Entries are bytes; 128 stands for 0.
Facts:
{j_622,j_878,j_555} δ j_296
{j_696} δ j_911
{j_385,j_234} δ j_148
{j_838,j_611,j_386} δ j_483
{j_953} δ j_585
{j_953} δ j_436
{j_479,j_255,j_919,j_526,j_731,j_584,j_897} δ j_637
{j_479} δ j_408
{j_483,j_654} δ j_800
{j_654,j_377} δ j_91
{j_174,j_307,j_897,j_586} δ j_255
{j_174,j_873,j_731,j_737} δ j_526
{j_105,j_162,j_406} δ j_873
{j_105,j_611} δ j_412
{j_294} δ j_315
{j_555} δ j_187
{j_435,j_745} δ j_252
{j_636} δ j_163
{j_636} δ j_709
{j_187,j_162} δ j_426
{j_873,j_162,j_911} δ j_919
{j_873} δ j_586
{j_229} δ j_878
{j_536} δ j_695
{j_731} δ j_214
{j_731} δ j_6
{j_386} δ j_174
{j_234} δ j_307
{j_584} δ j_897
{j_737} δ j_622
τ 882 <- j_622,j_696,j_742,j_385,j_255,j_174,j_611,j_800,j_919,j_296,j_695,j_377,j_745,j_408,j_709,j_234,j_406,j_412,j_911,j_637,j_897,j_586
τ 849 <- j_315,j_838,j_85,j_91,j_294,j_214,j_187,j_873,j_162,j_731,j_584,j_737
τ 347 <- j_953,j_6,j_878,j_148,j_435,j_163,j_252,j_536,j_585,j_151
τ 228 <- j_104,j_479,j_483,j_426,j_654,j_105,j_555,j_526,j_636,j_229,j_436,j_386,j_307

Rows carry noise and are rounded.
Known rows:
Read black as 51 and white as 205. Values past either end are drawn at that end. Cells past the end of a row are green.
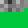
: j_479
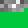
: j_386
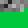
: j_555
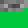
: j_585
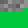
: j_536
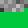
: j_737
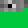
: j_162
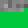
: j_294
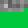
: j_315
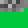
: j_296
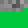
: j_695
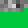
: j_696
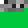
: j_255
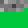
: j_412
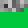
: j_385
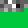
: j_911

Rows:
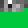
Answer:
j_873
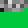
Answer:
j_174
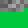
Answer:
j_229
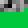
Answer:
j_187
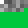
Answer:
j_584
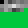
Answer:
j_654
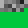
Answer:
j_435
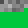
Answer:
j_800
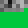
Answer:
j_426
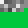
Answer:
j_526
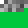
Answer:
j_919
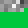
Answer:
j_838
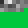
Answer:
j_406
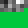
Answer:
j_307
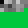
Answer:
j_105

